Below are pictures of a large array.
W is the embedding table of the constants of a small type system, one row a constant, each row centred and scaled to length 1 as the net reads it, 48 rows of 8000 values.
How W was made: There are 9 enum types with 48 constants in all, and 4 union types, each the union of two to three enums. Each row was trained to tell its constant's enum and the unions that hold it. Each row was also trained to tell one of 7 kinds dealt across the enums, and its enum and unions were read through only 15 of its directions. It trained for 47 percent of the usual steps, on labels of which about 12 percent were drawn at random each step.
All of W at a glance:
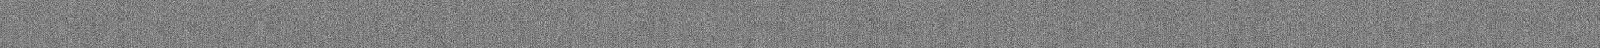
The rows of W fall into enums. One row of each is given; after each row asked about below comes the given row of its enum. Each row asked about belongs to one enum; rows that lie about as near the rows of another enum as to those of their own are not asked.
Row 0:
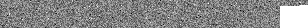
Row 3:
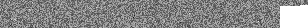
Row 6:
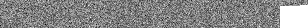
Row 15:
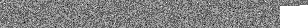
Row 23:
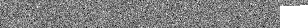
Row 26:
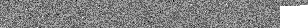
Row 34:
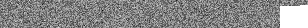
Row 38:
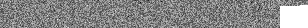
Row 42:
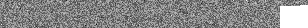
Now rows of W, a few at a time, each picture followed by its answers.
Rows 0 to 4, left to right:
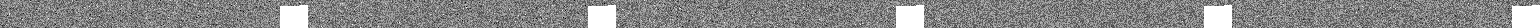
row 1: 15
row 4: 0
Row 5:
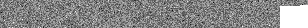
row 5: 34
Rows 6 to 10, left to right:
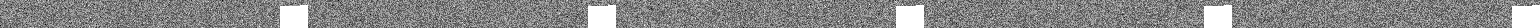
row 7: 23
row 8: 15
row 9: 0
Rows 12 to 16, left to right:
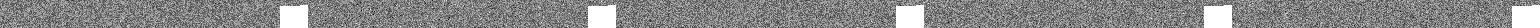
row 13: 6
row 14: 6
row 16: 15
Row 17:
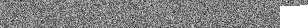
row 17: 23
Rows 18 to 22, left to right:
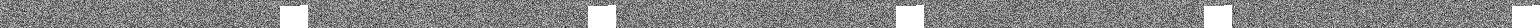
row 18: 38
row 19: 38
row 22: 42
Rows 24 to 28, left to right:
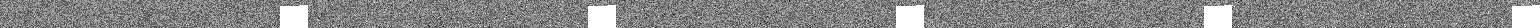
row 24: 26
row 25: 23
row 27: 3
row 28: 23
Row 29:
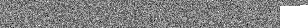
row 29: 42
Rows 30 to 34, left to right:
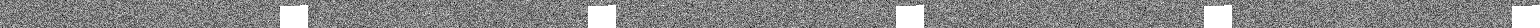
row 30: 42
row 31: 3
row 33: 3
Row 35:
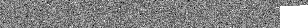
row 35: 15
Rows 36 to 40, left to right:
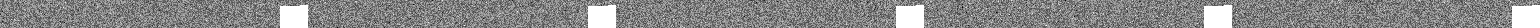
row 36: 38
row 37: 42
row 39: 0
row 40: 42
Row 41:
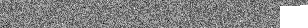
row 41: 38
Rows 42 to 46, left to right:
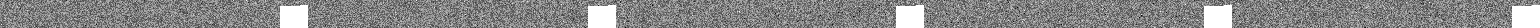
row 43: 6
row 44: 0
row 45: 38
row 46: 6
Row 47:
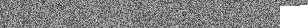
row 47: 34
